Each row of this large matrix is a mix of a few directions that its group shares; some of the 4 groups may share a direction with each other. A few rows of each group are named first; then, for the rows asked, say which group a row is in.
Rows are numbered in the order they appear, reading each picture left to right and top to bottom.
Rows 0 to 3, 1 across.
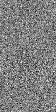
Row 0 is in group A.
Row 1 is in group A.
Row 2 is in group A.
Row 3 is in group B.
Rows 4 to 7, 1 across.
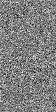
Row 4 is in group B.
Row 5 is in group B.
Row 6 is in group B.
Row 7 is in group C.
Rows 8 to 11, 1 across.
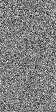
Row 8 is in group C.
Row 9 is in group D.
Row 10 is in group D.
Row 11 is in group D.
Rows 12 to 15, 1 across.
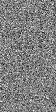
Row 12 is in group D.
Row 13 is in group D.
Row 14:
A
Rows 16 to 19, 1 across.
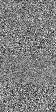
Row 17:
D
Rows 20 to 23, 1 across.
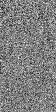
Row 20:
A
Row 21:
B
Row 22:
C
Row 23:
D
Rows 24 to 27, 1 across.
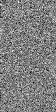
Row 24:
C
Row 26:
C
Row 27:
C
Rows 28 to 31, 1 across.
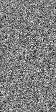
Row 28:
D
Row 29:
A
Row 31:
A
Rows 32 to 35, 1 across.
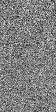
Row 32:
D
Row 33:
B
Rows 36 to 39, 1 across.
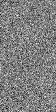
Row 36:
B
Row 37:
A
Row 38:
C
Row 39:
B
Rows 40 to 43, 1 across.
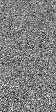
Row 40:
B
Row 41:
D
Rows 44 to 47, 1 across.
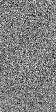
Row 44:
B
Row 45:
A
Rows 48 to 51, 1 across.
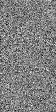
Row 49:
A
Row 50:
C
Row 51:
D
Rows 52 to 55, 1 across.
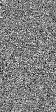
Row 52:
C
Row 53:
B
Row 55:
B
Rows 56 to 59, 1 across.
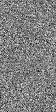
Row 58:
B
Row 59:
D
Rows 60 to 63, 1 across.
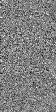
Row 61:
A
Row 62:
C
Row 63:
B
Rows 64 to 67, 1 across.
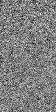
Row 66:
B
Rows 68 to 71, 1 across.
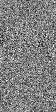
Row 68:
A
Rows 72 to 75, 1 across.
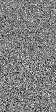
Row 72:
D
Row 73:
D
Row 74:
D
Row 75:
B
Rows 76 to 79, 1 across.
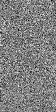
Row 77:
C
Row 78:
C
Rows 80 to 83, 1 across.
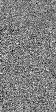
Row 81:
B
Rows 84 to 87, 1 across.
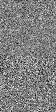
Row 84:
D
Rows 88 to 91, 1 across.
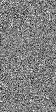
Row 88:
B
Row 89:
C
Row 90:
D
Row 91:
C
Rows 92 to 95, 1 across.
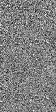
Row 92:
D
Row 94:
B
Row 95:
C
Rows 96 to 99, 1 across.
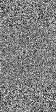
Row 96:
A
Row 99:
A
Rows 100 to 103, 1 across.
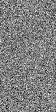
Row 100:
C
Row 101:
D
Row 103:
B
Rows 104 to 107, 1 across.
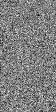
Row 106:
C
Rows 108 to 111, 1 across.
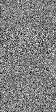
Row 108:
C
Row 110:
C
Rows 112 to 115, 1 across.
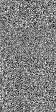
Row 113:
D
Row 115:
A
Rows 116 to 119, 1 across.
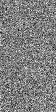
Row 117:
C
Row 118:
D
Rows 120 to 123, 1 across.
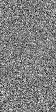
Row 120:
C
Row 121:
B
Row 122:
D
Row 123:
A
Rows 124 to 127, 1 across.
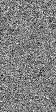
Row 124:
A
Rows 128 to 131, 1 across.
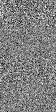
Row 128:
A
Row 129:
B
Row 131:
A
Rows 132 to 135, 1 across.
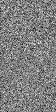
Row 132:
A
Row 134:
B
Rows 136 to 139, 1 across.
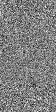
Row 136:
A
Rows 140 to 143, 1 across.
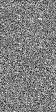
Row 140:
D
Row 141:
D
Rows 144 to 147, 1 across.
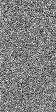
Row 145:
B
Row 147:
C
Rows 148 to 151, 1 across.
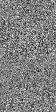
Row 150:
B
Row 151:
B
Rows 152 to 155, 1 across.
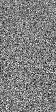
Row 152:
A
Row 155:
B
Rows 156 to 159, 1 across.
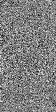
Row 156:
B
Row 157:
A
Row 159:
C
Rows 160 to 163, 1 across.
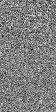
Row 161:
D
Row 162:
D
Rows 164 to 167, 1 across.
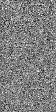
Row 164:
D
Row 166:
B
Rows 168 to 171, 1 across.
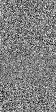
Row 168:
A
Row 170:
D
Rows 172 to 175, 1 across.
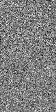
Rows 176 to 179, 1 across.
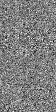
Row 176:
A
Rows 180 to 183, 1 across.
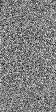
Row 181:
A
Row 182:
A
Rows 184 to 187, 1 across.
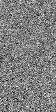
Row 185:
B
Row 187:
B
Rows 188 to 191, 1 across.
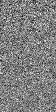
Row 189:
B
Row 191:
B
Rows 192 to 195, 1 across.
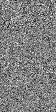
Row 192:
D
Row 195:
B
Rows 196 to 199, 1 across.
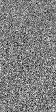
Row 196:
B
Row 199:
A
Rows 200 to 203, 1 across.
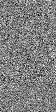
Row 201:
A
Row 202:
D
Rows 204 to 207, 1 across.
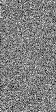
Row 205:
C
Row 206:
D
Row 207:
B
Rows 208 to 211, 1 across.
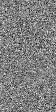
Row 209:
D
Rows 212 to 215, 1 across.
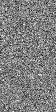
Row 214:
D
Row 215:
D
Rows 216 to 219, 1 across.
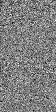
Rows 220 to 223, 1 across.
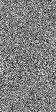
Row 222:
A
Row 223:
B
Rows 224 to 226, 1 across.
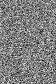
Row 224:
A
